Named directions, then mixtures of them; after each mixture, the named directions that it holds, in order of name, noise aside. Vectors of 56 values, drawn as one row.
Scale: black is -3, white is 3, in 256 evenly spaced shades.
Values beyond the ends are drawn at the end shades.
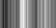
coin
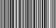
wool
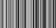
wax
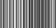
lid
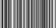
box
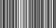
box, coin, lid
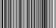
box, wool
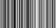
lid, wax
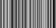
box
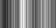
coin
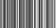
wax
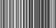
lid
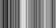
coin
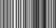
lid, wax, wool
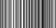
box, lid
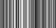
coin, lid, wax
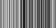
coin, lid, wool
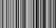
wax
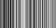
coin, wool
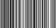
coin, wool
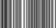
box, coin, lid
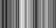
coin, wax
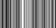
box, coin, wax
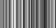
box, lid, wax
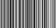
wool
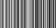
wax, wool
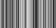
box, coin, wax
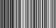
coin, wool
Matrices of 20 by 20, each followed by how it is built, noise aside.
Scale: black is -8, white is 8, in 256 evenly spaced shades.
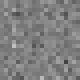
low rank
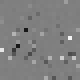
sparse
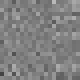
low rank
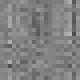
low rank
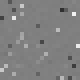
sparse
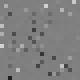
sparse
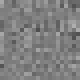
low rank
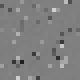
sparse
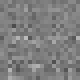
low rank
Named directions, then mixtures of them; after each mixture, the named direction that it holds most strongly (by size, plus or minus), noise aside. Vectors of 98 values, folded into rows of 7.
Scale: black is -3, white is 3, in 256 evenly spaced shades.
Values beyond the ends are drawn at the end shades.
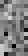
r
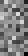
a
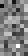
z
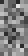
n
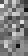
z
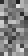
n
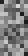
n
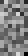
a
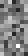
z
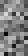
r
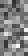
z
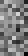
a
